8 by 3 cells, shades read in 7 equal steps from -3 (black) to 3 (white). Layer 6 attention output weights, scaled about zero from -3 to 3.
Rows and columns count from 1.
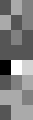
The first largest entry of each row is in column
2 1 2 1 2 3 1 2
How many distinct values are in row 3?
2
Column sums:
-6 4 2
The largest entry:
3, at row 5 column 2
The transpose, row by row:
-1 1 -1 -1 -3 -1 1 -1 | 1 -1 0 -1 3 0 1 1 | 0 0 -1 -1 2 1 0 1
